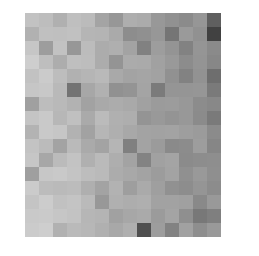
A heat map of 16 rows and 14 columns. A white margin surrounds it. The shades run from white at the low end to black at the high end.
The ninth with the highest average is the top right. The field climbs toward the right. No regular stripes run through it.
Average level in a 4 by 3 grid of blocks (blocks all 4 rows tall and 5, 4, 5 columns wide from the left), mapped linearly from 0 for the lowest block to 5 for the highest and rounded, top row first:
135 | 125 | 124 | 034
